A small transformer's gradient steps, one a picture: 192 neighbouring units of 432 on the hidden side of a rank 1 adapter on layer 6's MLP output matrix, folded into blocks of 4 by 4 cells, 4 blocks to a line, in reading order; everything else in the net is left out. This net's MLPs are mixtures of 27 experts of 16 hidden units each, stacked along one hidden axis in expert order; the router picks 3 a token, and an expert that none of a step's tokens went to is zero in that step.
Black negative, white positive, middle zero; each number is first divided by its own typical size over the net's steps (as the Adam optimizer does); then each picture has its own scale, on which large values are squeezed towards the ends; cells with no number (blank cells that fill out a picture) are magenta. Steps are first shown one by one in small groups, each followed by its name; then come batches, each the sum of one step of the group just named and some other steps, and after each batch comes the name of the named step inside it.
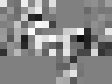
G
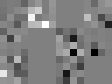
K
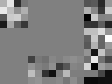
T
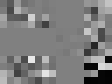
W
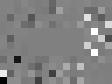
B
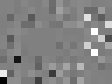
B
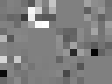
K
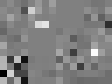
T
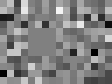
T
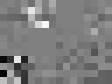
W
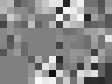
T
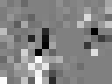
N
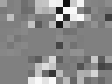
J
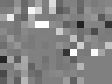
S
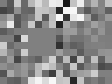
J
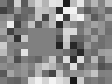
J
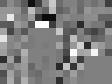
S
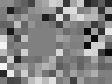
J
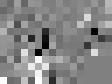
N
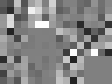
S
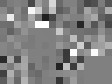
S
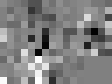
N
